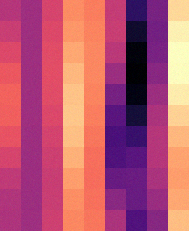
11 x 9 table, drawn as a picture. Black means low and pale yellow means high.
The bottom left is the calmest part. Stripes running up and down repeat 2 times from left to right. The grain runs up and down. There is no overall slope.
